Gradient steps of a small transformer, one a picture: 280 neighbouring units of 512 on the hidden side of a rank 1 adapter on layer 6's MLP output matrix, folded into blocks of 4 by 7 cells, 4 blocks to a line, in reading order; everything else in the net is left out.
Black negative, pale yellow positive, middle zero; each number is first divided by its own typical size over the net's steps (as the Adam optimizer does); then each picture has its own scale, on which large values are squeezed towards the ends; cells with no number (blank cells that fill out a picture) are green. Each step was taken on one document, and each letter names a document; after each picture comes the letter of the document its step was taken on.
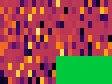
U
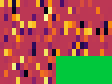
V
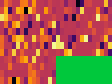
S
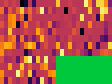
U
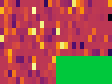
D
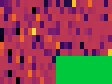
D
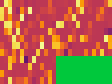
S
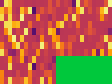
S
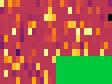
V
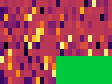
U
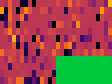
S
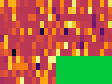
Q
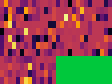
S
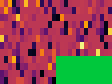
Q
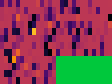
V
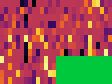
U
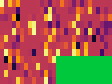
V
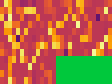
S
